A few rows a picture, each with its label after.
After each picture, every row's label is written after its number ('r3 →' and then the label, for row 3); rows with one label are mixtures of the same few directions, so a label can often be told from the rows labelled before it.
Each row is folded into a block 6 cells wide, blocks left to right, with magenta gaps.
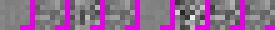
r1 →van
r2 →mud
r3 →van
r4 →mud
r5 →mud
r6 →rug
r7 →mud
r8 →mud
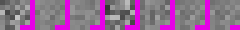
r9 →rug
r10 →rug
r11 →mud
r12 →mud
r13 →van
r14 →rug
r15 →rug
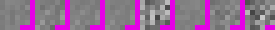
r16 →van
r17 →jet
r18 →jet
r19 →jet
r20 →van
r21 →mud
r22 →rug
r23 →rug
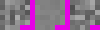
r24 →van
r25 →mud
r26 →mud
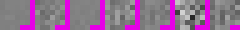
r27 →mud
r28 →rug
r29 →jet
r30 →van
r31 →van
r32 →rug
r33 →van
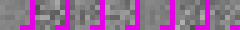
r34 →mud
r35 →mud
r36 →van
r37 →mud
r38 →van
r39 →jet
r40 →rug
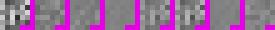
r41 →van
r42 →mud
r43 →jet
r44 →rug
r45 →van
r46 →van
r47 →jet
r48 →mud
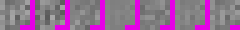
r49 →van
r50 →van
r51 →jet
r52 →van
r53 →mud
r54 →van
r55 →van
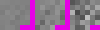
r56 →rug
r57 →jet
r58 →rug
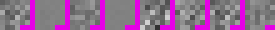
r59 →rug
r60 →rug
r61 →mud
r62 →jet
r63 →jet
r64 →rug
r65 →rug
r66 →van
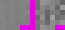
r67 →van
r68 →van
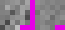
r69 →jet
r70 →rug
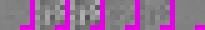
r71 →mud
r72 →van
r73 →van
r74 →rug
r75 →van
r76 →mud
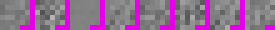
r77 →mud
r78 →rug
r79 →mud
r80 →jet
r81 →mud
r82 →van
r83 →jet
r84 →van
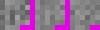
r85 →van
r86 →van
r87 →rug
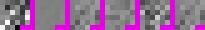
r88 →jet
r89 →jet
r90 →jet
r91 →mud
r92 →rug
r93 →jet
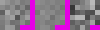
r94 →rug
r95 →rug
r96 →mud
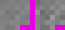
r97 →rug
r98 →rug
